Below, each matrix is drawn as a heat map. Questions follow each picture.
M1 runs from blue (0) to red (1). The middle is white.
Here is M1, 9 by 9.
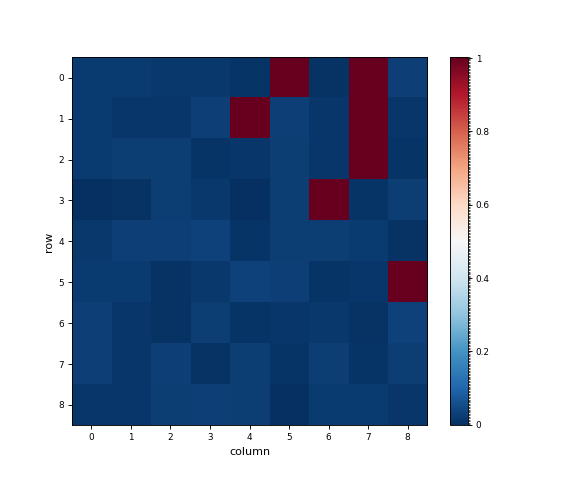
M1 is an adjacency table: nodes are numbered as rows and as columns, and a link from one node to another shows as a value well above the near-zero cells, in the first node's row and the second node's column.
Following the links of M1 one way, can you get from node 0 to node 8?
yes
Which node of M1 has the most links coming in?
node 7
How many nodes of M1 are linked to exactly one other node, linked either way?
5
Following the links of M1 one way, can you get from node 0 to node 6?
no
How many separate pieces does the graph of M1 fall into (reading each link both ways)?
2
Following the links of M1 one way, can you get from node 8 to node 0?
no
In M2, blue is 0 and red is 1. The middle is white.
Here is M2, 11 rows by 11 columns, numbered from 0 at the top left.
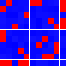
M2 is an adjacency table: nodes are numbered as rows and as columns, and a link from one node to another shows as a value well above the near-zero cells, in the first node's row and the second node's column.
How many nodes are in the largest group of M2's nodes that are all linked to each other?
3
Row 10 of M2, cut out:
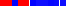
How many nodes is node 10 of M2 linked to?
4
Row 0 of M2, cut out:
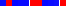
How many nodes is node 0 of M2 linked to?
4
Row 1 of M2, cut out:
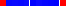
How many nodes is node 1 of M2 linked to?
2
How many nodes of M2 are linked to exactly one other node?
2
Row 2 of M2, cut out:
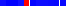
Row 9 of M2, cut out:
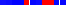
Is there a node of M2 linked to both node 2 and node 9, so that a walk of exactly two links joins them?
yes
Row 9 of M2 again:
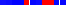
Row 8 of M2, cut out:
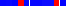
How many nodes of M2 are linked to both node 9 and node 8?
0
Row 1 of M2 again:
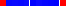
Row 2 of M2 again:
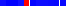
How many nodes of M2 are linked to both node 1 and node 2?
0
